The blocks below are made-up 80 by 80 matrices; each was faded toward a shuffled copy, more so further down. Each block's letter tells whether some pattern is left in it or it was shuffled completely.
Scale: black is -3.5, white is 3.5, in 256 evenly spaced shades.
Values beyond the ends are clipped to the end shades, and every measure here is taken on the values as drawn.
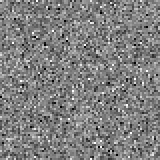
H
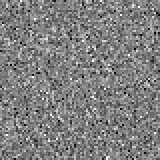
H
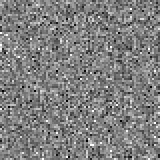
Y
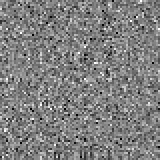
Y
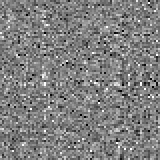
Y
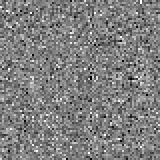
Y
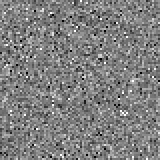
H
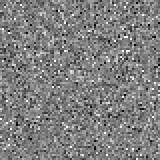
H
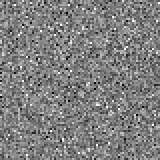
H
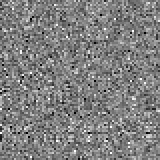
Y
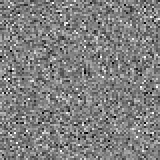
Y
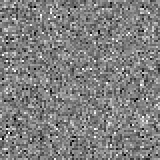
Y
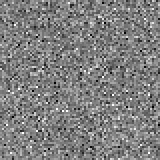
Y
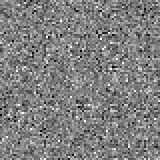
Y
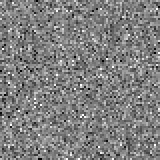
H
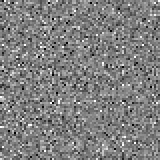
Y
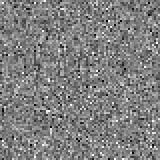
Y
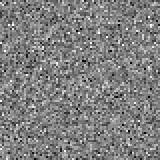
H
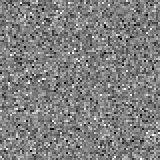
H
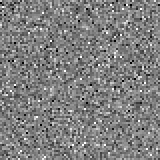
H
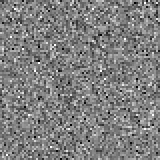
H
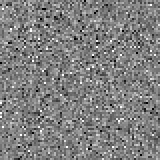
Y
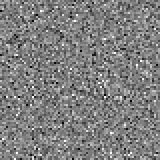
Y
